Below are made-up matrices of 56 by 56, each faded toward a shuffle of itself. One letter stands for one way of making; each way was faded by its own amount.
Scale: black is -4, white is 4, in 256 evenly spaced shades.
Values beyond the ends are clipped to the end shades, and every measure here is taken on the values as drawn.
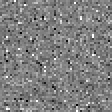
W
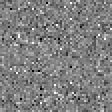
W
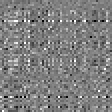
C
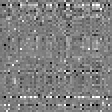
C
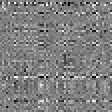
C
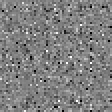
W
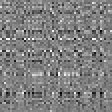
C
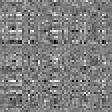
C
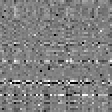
C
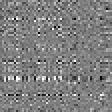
C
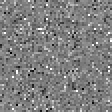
W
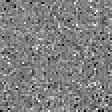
W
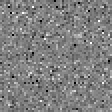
W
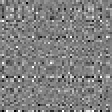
C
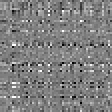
C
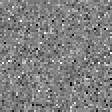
W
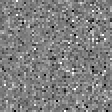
W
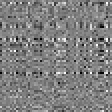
C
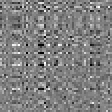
C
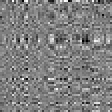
C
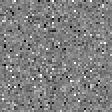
W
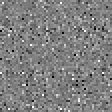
W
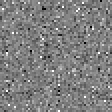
W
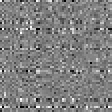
C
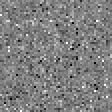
W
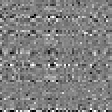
C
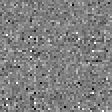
W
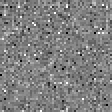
W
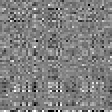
C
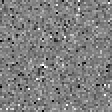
W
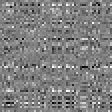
C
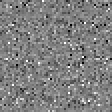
W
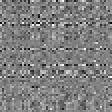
C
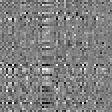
C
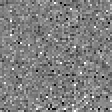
W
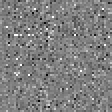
W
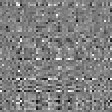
C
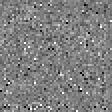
W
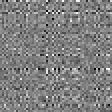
C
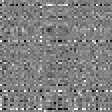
C
